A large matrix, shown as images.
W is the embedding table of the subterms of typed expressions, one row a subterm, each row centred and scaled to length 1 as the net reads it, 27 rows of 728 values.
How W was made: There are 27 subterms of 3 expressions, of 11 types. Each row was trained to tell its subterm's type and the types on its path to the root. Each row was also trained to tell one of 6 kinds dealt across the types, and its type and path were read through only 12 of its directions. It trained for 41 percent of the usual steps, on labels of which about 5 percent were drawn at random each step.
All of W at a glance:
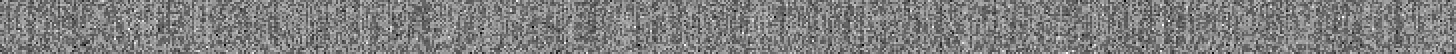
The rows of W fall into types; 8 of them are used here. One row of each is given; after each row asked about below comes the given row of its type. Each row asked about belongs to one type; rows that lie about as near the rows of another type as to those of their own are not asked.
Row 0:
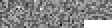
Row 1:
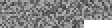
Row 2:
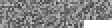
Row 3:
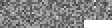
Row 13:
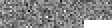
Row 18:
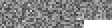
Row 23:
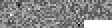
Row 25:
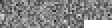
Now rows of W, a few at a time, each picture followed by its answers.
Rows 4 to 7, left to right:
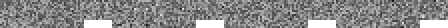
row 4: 3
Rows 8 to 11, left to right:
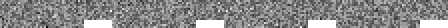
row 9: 13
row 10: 3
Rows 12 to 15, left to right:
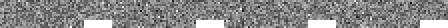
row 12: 1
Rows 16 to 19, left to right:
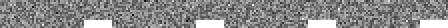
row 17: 0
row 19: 1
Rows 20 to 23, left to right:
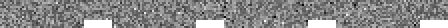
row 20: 1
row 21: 13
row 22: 23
